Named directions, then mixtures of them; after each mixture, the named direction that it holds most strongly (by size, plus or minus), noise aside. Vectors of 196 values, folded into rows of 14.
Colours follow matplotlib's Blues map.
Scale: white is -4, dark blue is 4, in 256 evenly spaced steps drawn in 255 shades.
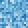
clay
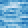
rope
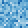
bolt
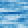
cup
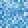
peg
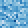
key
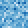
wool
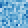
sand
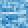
cup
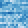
cup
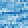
cup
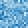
peg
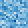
key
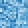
key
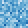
bolt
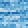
cup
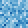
bolt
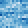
rope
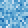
peg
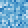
sand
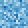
key
